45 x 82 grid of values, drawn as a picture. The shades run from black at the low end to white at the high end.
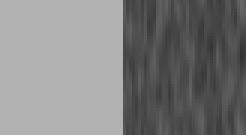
The table splits into one row of 2 panels. Panel 1,1: high, flat. Panel 1,2: low, streaked downward, faint in contrast.
